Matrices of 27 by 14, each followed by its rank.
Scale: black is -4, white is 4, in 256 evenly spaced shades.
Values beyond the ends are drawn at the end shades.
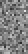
full rank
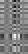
one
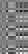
one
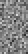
full rank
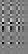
one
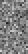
full rank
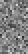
full rank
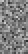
full rank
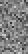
full rank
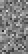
full rank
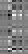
one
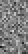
full rank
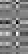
one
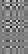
one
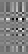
one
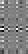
one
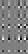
one
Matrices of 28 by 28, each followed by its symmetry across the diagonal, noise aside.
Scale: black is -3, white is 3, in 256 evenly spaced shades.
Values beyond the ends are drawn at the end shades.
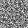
symmetric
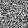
neither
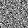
neither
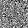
neither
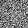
symmetric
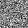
neither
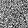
neither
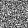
neither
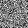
symmetric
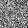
neither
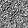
symmetric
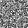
symmetric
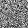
neither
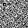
symmetric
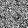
symmetric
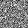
neither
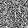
neither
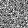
symmetric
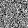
neither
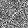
symmetric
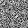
symmetric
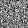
neither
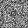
symmetric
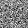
neither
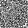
symmetric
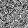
symmetric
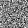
neither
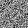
symmetric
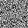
neither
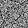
symmetric
